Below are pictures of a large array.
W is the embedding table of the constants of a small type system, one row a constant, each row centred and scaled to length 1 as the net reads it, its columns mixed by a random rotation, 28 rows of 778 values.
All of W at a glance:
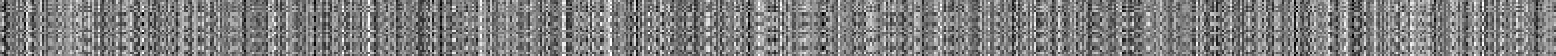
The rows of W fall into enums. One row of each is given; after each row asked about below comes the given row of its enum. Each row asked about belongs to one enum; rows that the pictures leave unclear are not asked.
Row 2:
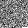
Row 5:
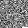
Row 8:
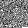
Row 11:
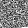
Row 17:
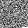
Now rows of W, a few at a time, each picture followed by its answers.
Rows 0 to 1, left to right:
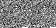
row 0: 17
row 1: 8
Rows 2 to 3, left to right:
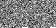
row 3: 5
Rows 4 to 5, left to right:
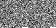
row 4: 2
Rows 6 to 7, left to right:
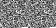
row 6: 11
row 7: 11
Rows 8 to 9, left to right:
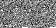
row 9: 17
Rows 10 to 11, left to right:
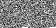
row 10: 17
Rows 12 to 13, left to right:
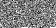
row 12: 11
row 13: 2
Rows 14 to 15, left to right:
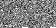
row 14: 8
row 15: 5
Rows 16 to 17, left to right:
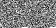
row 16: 11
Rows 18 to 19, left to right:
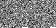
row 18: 2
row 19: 5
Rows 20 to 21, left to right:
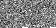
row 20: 5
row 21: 8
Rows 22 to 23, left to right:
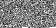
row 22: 8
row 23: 11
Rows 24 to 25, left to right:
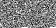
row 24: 11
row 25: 17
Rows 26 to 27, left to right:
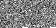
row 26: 5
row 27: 8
